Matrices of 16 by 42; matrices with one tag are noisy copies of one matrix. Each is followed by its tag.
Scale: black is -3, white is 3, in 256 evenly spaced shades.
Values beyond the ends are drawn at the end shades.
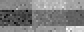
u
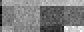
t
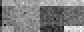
t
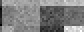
t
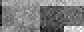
t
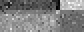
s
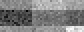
u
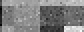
t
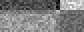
s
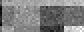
t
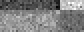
s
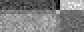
s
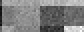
t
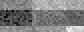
u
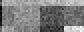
t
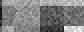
t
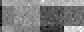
t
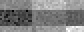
u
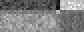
s
